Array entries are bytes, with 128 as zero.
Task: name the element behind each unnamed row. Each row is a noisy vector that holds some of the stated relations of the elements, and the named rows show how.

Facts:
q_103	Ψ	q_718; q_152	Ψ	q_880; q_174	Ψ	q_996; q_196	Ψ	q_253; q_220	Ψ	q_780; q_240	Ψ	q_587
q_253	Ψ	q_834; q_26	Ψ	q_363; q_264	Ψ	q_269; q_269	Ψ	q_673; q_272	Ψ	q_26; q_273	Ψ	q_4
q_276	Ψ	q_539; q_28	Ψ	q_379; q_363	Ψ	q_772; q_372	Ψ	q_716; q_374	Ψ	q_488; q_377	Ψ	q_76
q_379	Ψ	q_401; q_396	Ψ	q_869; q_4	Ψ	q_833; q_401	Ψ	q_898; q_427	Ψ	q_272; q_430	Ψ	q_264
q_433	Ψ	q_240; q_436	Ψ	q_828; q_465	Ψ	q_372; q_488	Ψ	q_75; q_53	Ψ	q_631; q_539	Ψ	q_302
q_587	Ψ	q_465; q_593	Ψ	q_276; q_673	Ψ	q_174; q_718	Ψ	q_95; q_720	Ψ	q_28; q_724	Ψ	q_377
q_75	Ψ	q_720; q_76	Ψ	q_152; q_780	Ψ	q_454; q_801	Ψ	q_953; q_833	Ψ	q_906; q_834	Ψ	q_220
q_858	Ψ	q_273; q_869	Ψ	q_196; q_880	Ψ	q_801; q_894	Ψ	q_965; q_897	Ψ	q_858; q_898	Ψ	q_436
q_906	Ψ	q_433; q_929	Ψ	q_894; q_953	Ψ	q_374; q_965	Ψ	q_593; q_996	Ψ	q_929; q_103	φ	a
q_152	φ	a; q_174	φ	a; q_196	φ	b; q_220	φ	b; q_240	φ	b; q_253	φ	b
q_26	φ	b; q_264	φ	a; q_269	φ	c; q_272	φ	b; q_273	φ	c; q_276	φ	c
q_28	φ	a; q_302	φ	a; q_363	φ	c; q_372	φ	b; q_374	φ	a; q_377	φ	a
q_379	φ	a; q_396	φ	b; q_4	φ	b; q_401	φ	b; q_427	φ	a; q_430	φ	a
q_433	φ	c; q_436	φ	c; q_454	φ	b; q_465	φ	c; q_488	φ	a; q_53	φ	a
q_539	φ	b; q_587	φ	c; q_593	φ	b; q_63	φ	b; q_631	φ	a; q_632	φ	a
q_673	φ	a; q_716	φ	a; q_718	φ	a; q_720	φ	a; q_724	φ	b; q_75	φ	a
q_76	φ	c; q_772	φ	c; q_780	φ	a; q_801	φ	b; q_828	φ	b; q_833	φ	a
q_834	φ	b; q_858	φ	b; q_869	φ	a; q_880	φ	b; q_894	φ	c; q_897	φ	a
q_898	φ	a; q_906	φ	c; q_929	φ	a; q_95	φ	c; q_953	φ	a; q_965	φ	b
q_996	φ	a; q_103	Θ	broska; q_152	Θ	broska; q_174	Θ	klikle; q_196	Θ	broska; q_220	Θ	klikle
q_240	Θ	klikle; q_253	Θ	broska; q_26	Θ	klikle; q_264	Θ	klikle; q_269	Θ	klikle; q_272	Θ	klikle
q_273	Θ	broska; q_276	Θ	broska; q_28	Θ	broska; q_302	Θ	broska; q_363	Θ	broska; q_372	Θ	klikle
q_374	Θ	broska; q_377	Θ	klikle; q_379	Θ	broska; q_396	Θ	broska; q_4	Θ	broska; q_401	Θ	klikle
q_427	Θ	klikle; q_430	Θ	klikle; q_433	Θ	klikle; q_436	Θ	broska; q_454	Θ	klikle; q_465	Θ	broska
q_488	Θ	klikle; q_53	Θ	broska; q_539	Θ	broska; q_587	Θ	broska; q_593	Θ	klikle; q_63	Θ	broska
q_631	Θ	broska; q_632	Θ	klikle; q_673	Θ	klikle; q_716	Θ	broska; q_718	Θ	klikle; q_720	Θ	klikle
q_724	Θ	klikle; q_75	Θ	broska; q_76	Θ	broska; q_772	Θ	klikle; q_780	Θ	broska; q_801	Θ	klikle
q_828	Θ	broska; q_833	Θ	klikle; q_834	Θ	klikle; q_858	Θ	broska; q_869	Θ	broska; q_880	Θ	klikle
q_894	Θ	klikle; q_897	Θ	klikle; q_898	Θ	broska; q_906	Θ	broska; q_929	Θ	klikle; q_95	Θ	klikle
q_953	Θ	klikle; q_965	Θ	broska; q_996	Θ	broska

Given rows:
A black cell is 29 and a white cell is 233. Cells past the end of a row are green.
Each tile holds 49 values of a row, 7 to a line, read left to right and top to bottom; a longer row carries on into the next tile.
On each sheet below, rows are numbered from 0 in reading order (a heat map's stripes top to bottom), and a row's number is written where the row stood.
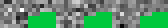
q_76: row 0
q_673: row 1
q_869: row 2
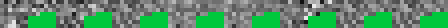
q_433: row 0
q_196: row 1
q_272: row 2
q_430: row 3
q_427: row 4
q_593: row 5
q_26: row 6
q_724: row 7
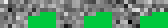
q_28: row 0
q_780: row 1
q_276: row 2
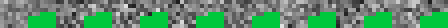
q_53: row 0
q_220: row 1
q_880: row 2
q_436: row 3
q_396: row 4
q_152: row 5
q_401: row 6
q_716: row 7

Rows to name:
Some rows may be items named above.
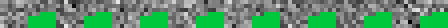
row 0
q_996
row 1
q_240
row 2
q_720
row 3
q_302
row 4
q_374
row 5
q_372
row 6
q_396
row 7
q_276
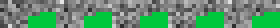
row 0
q_372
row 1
q_75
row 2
q_929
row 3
q_929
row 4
q_488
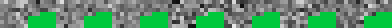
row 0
q_716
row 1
q_488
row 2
q_897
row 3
q_269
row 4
q_240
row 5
q_673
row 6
q_539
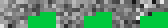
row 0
q_152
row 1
q_929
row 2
q_965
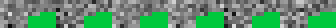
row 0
q_869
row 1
q_454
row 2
q_377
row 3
q_953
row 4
q_828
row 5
q_174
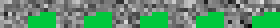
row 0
q_833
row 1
q_264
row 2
q_363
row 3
q_631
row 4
q_894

